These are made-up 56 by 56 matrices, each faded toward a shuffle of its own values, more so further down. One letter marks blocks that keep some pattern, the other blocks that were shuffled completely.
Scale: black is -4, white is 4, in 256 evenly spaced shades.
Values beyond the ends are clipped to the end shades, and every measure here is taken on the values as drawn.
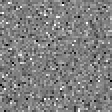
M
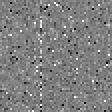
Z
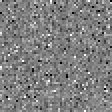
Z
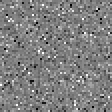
M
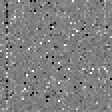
Z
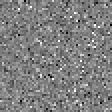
M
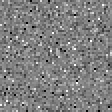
M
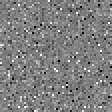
Z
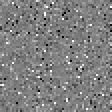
Z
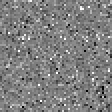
M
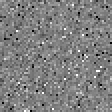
M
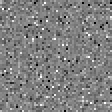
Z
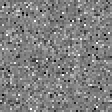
M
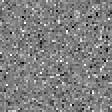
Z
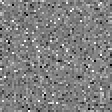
Z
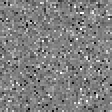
M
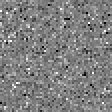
Z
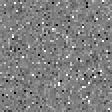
M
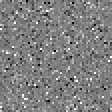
Z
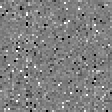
Z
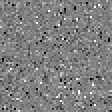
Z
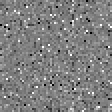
Z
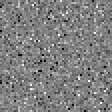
M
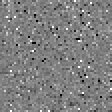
M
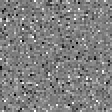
Z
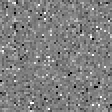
Z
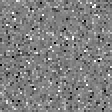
M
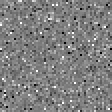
M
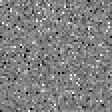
M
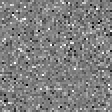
Z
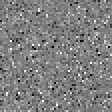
M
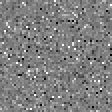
M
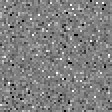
M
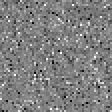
M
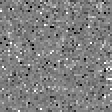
M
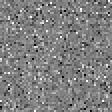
Z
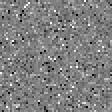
M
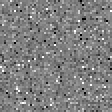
M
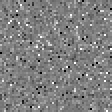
M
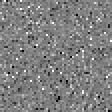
M
